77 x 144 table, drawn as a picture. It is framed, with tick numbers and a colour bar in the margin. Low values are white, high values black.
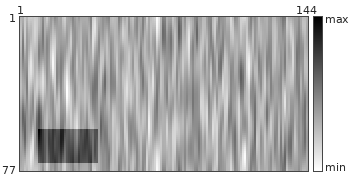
The grain runs up and down. An odd patch, higher than its surroundings, sits in the bottom left. The ninth with the highest average is the bottom left. The halves do not mirror each other.
